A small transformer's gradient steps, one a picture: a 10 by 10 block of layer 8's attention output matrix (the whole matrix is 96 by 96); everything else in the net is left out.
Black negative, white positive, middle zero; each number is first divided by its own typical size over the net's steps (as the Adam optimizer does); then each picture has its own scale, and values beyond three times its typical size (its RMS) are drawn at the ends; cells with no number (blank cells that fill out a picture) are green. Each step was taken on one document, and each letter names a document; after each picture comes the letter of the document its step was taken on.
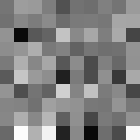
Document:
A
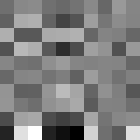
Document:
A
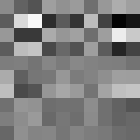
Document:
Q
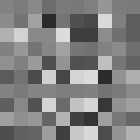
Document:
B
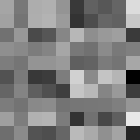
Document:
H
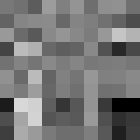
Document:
Q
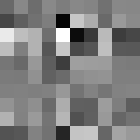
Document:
B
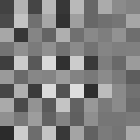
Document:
A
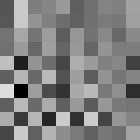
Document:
A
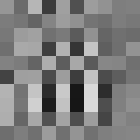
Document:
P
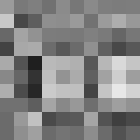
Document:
Q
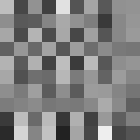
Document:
P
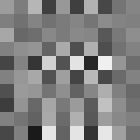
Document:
P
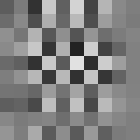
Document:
P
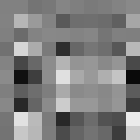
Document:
A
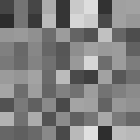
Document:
B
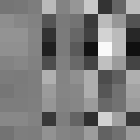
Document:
B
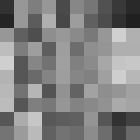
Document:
Q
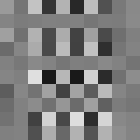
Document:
P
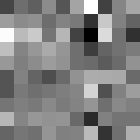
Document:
B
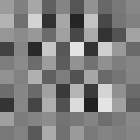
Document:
P
